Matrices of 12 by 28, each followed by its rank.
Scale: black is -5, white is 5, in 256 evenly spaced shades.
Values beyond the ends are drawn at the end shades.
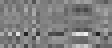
two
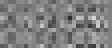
two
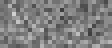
full rank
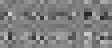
two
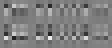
one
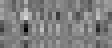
two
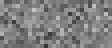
full rank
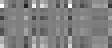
one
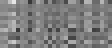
two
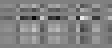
one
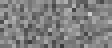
full rank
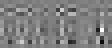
two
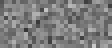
full rank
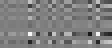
one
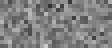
full rank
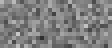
full rank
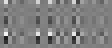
one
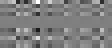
one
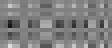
one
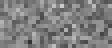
full rank
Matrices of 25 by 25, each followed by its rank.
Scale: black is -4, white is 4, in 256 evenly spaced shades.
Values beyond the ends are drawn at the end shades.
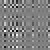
one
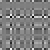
one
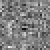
five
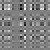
one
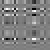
one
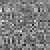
five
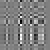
one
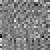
five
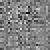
five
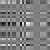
one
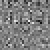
five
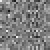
five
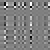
one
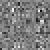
five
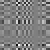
one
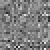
five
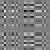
one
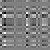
one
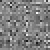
five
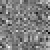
five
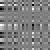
one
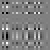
one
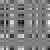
one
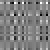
one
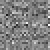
five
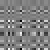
one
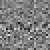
five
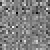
five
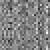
five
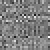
five
